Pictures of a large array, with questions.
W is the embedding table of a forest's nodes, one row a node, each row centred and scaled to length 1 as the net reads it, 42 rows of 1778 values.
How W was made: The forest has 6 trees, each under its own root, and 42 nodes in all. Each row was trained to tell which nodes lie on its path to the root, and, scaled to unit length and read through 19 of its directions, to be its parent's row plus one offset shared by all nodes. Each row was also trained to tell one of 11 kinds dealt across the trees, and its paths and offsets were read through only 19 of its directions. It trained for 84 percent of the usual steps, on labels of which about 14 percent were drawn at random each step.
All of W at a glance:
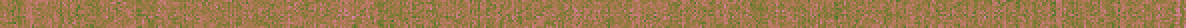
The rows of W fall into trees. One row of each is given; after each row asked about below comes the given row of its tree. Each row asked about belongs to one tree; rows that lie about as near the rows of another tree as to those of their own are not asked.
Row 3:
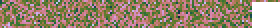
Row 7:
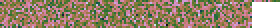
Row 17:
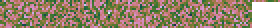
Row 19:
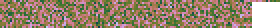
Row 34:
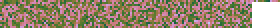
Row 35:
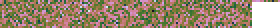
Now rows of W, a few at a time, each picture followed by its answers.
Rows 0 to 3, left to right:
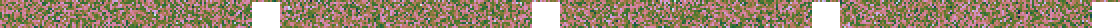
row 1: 19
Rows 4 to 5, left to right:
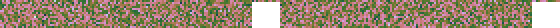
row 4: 7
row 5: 19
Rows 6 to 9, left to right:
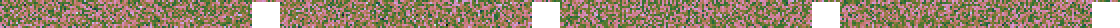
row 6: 35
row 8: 3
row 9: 34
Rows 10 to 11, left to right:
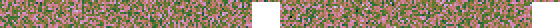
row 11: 7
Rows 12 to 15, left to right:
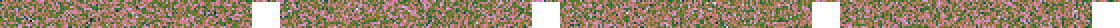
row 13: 35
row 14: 7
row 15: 19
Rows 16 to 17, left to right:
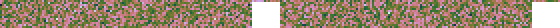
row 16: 35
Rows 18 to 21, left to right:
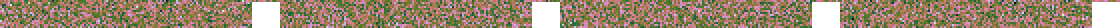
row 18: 7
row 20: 34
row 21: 35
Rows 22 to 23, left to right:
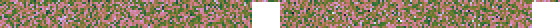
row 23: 35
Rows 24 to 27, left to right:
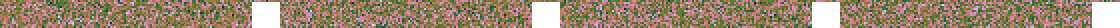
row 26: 7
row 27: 7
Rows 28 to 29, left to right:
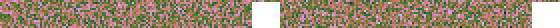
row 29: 35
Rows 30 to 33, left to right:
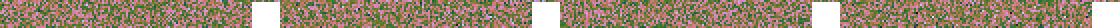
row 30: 17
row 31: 17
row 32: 34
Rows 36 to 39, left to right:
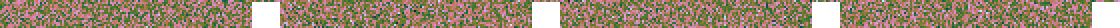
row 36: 17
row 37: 7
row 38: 34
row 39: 17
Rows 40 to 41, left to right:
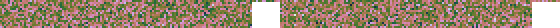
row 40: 17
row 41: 35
